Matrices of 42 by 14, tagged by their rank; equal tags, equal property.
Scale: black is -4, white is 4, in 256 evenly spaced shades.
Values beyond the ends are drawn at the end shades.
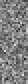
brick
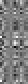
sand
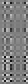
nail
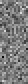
brick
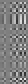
nail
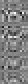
sand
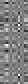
sand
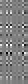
nail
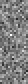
brick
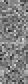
brick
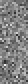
brick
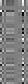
nail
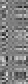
sand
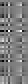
nail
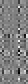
sand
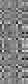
sand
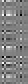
nail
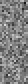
brick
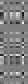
nail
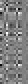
sand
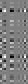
nail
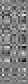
sand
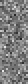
brick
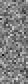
brick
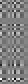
nail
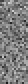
brick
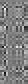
sand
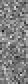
brick
